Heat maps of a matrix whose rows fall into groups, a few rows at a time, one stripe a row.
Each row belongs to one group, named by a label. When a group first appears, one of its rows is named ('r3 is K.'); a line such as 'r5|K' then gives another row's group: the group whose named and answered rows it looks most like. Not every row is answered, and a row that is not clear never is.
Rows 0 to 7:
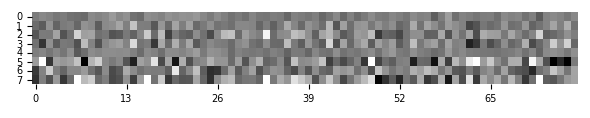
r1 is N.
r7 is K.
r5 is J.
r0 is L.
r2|K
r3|N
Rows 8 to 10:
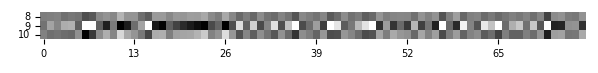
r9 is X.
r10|L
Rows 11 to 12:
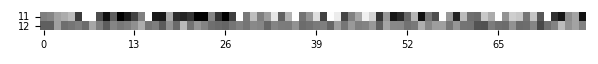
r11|X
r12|N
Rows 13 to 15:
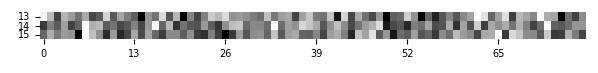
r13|J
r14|K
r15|X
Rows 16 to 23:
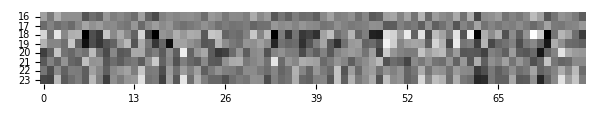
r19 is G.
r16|G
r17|K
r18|G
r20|N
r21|K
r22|N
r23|N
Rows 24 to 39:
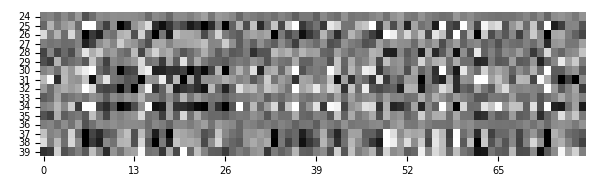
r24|L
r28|K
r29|N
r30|X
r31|J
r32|X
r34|X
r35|N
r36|L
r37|G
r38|G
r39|N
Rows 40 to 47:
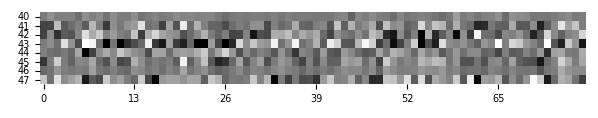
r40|L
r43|X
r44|L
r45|N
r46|N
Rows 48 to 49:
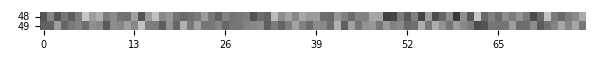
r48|K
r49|N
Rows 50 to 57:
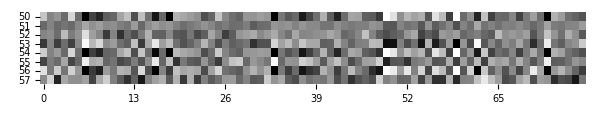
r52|X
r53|K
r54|G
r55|K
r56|G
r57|J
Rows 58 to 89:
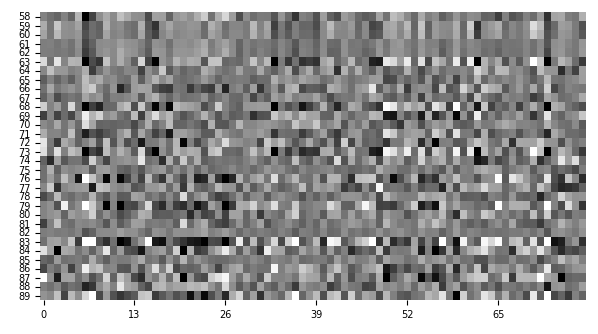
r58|L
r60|G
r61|L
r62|L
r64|J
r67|K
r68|G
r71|G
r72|J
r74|N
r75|J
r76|X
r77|J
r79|X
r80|X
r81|N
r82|L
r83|X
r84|J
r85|N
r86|K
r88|L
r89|X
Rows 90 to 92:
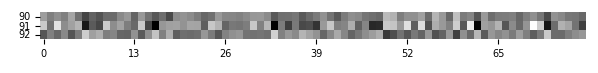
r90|G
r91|G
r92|K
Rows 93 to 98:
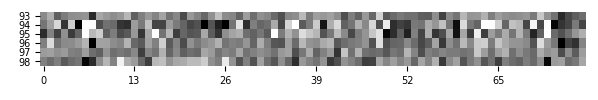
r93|J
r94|X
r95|K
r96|J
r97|J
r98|L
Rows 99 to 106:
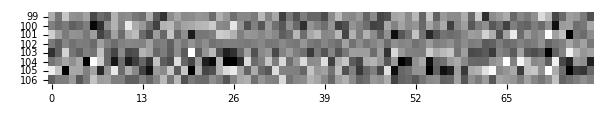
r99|G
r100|L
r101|J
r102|N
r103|N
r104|X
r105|J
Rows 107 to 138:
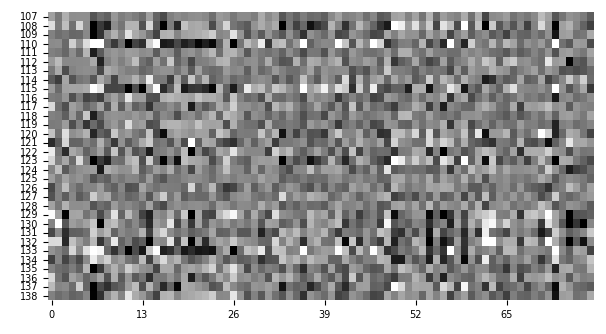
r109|L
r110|X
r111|L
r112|J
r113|J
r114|N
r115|X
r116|L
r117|J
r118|L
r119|L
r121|N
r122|J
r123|G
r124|J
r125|G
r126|N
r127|K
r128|G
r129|J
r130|J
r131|K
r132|J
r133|X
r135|L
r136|J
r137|G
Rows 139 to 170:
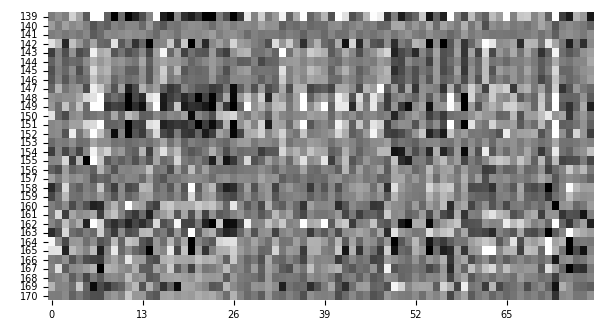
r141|L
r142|J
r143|K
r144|K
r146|K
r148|X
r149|X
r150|J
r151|X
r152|X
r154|K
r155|X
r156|N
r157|G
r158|N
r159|N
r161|J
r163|N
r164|J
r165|J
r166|L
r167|J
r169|G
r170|L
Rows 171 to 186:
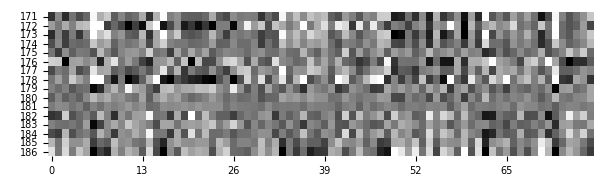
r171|K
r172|X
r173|K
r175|N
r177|K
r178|X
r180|K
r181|L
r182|N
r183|L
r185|G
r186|G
